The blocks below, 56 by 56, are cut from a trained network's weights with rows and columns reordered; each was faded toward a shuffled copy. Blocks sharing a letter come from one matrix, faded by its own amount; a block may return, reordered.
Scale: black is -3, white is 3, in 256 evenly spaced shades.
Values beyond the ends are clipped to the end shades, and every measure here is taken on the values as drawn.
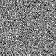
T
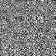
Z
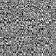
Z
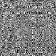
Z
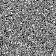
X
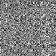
Z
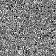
T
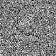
T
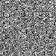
T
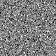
X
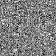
T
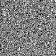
T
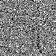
X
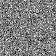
X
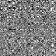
Z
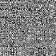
Z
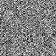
T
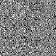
Z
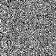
T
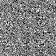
X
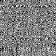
Z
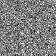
X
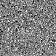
X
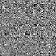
Z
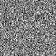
T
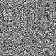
T
